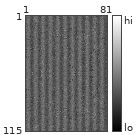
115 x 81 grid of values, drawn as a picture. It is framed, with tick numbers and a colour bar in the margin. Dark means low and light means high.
Histogram: bell-shaped. Odd rows or columns: none. Stripes: upright, repeating 11 times. Slope: none. Mirror symmetry: top to bottom.
